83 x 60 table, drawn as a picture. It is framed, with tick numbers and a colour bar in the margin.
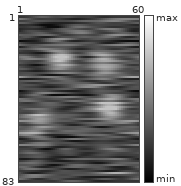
Grain: streaks across. Ninth with the highest average: middle right. Bumps: four.
